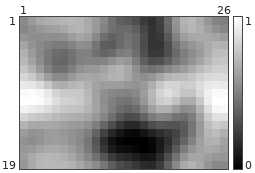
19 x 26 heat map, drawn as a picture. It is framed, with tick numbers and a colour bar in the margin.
Odd rows or columns: none. Lone odd cells: none. Stripes: none. Ninth with the lowest average: bottom middle. Slope: none.
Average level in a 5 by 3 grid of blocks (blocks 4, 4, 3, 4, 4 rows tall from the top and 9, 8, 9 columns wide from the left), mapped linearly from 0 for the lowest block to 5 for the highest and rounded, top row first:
323
333
535
413
302
